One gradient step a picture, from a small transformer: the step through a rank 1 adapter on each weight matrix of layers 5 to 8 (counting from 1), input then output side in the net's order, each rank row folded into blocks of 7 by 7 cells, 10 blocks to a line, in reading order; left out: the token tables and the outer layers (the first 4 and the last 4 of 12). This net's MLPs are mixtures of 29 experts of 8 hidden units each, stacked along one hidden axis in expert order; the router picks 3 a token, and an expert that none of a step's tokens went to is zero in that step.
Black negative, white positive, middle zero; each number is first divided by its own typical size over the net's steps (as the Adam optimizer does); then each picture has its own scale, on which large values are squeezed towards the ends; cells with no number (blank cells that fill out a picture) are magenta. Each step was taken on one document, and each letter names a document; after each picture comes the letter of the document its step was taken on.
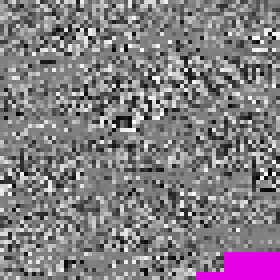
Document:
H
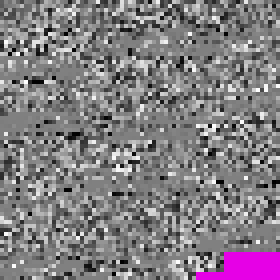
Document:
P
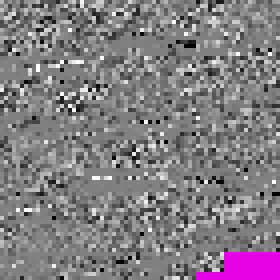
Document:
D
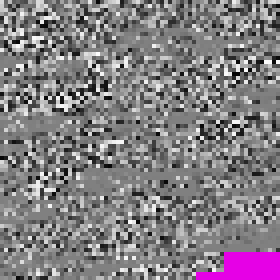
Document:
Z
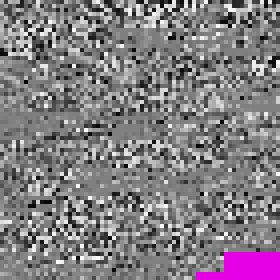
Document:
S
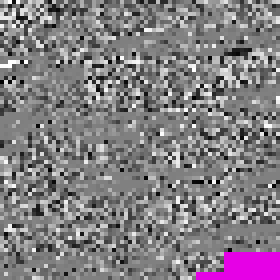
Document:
P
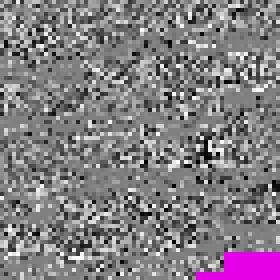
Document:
P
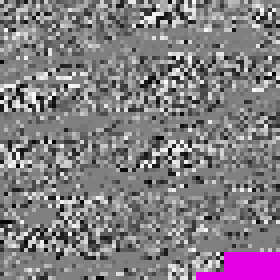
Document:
Z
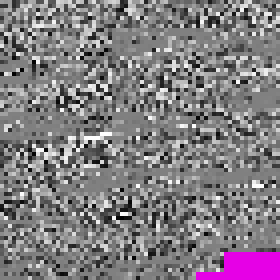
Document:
Z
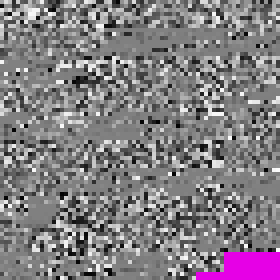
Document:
S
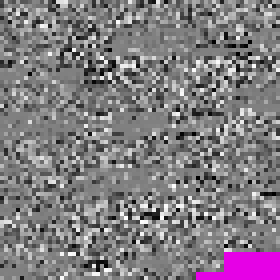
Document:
P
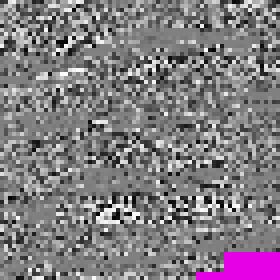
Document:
Z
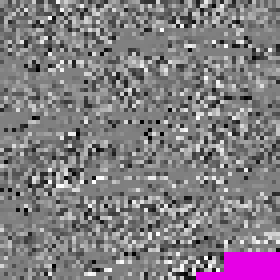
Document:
D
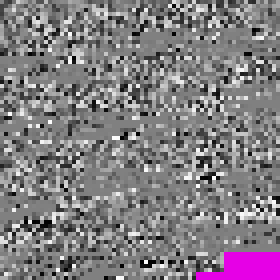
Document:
H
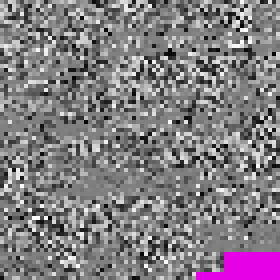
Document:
H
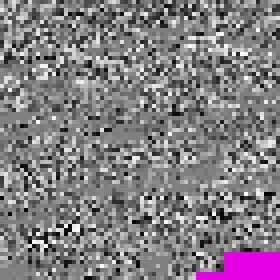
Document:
S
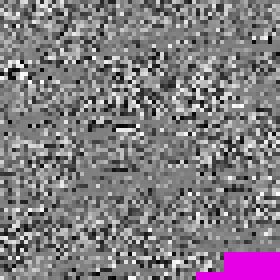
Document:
H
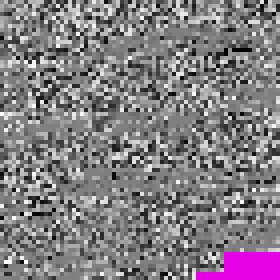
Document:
S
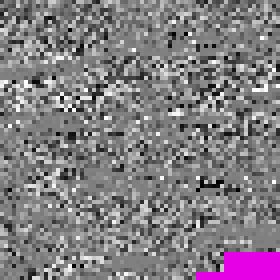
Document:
P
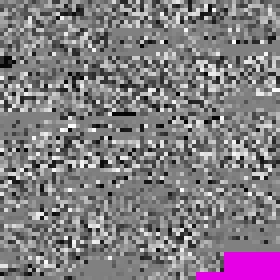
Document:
H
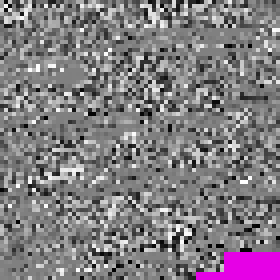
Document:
S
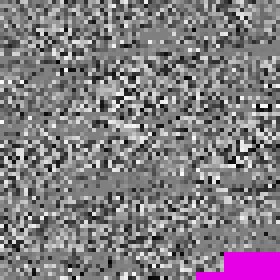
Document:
H
